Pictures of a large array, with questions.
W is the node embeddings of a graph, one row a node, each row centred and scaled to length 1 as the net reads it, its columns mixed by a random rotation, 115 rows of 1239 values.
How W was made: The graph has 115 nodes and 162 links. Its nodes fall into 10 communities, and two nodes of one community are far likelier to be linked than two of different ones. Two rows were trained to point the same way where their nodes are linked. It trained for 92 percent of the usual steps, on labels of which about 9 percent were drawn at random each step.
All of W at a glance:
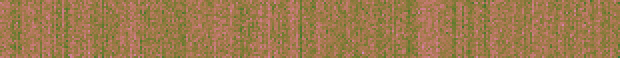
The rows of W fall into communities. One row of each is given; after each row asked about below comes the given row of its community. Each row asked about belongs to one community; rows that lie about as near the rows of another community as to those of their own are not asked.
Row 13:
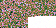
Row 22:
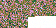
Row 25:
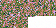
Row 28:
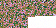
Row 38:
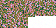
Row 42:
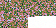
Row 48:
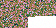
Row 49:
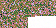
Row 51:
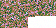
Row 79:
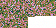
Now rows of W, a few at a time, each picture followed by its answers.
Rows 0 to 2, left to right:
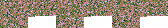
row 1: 51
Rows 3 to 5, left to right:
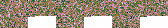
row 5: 79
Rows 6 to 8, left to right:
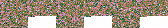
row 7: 49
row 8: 25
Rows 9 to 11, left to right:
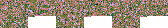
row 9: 22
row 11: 25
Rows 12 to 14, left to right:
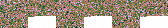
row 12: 51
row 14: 22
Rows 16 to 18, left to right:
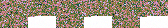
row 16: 13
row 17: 13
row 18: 49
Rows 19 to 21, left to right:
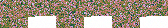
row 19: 49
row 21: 13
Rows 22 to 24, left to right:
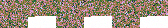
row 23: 28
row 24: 79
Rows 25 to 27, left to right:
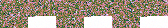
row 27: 38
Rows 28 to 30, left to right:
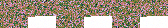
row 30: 42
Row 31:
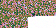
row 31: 51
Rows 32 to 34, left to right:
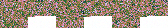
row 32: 48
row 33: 49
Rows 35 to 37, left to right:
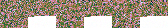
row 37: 25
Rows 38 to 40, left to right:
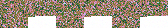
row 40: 38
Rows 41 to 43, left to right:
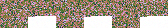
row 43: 13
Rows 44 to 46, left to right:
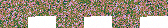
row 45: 28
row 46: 79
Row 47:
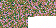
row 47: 49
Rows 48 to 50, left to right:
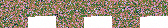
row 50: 25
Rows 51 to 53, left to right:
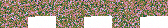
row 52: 49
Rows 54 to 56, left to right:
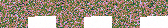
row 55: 28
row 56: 49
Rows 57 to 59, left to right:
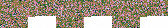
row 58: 22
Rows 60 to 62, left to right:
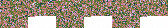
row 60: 49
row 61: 79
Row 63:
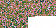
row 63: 42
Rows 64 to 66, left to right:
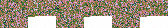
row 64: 48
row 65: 51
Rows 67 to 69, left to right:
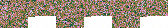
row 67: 22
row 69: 38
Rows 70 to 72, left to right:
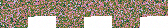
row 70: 25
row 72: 28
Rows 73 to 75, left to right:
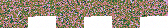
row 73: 25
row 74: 28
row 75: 38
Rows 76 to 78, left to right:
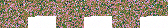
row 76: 28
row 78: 13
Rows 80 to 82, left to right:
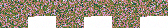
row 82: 25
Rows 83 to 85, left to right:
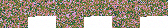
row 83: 28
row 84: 25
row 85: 79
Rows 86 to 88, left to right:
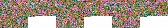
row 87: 48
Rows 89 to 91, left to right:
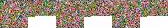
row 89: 28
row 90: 79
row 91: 25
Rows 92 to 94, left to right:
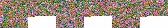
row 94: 13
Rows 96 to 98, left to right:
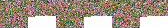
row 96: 79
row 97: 48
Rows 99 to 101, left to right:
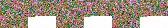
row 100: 48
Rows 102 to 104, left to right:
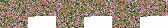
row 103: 49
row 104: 38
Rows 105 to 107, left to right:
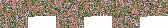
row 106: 48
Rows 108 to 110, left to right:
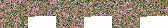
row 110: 28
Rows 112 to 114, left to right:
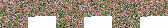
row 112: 79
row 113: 79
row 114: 13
